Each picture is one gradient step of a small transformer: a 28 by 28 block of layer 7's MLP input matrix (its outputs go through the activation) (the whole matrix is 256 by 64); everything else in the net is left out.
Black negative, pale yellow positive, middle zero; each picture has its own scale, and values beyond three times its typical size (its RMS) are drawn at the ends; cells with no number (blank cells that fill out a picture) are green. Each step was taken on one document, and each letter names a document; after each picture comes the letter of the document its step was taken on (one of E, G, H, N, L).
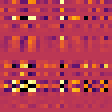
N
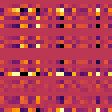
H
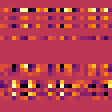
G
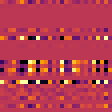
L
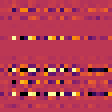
G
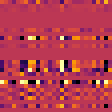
L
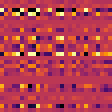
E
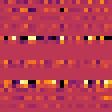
N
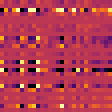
E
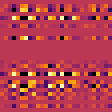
G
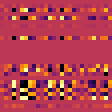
G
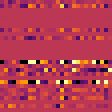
L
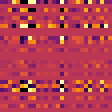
N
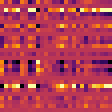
E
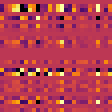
H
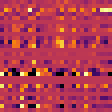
E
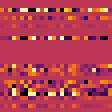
G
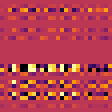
G
